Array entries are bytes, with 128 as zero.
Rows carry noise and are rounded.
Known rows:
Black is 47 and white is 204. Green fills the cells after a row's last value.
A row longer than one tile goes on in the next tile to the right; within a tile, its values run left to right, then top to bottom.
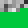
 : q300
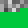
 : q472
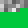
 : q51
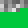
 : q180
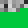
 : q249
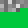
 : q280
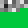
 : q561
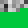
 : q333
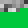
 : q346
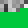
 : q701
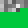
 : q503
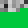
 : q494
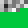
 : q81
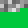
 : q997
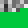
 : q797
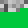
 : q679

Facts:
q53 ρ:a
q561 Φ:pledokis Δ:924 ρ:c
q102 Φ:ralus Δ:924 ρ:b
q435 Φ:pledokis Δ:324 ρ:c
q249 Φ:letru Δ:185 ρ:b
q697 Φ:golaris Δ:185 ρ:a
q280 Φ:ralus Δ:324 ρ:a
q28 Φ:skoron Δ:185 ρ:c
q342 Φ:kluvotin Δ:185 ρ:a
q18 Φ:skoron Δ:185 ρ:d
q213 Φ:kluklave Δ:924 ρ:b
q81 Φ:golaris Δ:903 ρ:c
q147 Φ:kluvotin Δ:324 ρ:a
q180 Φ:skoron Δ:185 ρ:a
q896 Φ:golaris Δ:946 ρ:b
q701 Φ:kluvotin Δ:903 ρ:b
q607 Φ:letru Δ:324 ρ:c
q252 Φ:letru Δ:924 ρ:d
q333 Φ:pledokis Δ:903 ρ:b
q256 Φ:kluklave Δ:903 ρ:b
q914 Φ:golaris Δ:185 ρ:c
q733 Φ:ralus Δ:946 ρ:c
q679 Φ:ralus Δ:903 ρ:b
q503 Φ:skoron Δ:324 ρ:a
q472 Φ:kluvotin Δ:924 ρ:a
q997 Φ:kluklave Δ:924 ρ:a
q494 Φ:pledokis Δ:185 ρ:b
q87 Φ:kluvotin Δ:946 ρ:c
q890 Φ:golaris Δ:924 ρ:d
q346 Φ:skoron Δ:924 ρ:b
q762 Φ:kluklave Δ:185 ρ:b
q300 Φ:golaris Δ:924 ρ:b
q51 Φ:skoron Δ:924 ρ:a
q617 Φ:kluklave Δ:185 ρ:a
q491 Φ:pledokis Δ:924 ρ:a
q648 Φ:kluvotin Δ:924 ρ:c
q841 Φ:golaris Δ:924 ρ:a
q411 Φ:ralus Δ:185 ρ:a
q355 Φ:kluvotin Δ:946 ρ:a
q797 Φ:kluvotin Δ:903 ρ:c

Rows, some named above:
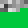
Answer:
q213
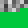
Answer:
q252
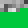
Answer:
q346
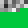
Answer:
q914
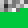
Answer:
q81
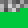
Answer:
q342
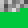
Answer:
q890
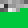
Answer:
q762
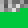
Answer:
q697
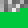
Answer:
q841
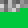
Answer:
q411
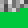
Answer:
q252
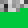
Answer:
q333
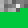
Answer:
q503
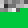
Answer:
q28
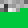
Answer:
q256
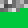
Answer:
q733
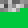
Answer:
q617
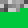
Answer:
q102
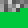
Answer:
q147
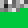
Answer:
q561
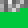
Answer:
q491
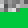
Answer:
q18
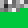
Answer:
q561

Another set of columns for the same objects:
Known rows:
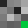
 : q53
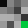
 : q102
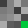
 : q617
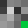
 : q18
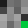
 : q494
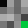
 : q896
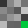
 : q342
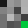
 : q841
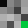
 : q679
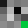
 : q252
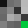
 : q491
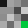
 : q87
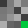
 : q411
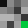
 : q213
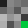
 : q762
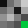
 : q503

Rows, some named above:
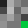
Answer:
q914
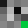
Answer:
q252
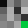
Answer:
q561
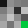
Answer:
q733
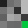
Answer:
q491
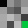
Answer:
q701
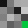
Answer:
q280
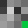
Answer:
q18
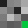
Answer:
q53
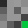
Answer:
q697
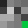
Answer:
q28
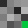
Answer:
q997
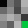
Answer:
q333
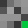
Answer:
q180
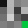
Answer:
q890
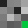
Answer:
q53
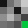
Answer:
q503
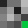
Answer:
q51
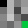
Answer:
q81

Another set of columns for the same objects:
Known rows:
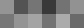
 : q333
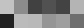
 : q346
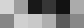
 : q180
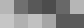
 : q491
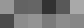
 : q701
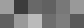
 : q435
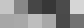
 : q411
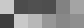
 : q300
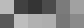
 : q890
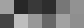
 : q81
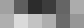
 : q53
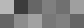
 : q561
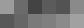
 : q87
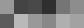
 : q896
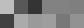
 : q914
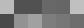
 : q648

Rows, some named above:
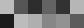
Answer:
q28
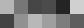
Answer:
q252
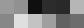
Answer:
q503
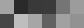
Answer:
q81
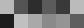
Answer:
q28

